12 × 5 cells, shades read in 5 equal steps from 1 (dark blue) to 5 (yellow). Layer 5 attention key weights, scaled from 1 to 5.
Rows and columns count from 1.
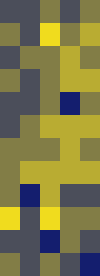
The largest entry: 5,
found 3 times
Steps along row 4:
down up up same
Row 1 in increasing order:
2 2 2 3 3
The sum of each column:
33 28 41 36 36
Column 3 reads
3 5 3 3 3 4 3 4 4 5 1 3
